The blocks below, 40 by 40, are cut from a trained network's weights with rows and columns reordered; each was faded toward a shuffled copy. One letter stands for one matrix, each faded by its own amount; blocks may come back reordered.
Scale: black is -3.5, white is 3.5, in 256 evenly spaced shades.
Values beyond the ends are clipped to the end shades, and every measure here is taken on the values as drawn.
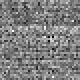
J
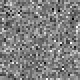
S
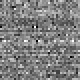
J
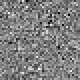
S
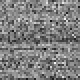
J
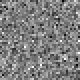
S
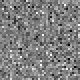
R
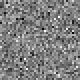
S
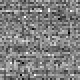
J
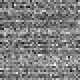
J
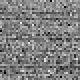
J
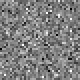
S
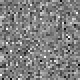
R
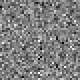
S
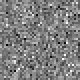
R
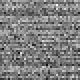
J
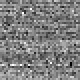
J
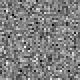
S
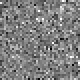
R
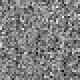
R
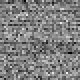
J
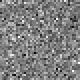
S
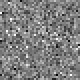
R
